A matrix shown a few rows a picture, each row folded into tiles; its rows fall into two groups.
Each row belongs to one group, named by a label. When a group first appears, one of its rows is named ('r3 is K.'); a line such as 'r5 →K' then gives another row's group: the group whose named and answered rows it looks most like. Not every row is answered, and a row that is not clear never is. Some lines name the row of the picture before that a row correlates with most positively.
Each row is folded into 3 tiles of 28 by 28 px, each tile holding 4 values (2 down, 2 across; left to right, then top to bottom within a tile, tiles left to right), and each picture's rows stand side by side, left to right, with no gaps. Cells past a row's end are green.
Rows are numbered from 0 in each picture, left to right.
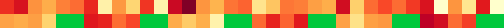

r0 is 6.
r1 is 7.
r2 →6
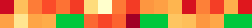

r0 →6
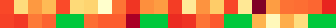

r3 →6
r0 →7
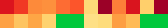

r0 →6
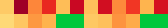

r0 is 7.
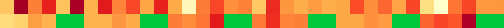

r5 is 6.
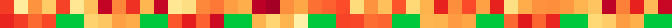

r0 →7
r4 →7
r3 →6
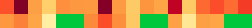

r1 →6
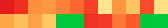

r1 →7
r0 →6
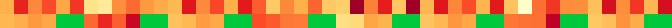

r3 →7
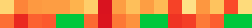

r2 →7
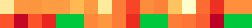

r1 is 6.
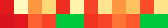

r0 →7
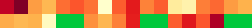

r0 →6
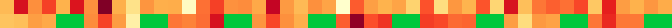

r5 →7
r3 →6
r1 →6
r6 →6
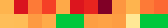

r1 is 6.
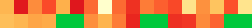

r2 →7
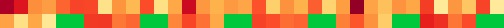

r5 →7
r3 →7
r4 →6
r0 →6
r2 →6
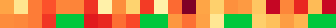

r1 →7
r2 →6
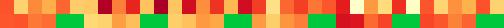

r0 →7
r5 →7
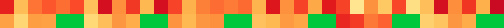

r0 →6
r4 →7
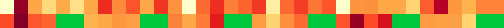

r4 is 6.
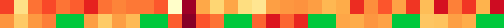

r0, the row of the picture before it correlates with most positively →3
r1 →6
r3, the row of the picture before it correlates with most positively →4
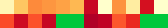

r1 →7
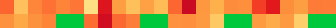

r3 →6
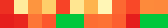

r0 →7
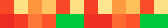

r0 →7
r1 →7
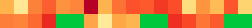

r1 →6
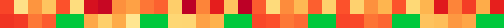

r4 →7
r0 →7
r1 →6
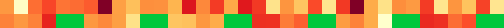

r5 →7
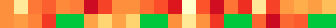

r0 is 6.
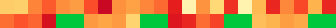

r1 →6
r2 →7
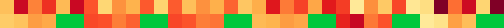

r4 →7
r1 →7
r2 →7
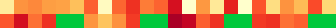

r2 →7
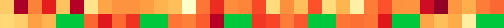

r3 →7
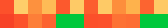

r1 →7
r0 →7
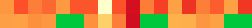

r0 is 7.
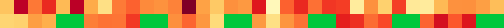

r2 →6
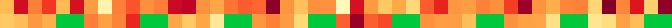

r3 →6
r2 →6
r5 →6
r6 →6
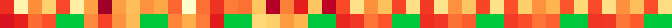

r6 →7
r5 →7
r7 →7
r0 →7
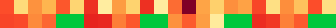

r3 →7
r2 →6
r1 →7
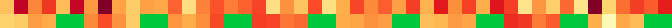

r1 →6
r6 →7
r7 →6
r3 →7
